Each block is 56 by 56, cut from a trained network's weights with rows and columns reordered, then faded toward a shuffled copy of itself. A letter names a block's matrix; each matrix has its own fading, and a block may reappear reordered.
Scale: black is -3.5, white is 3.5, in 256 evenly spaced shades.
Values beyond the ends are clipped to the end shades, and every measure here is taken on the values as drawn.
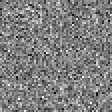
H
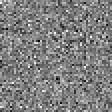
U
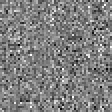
U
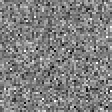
H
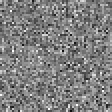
H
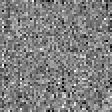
U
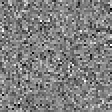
H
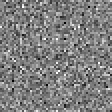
U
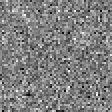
U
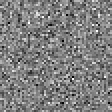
U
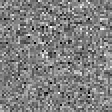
U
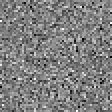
U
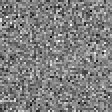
H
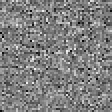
U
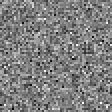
H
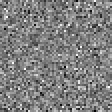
U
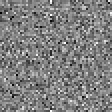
H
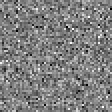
H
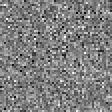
H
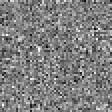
U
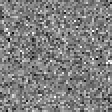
H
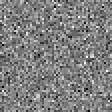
H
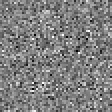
U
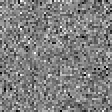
U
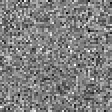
H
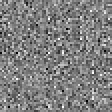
U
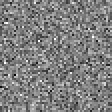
H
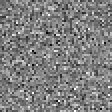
H
